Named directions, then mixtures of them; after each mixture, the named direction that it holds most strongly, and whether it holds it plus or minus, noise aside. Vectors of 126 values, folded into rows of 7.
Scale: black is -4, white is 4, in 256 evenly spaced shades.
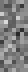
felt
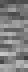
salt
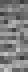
salt, plus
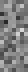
felt, minus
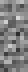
felt, plus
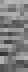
salt, minus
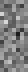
felt, plus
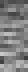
salt, plus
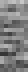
salt, minus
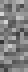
felt, plus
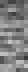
salt, plus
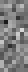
felt, minus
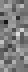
felt, minus
